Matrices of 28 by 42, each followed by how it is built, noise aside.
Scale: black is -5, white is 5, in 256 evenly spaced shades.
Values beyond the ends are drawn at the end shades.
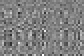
low rank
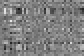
low rank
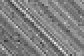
Toeplitz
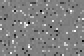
sparse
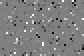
sparse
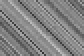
Toeplitz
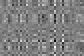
low rank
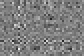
low rank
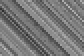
Toeplitz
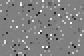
sparse
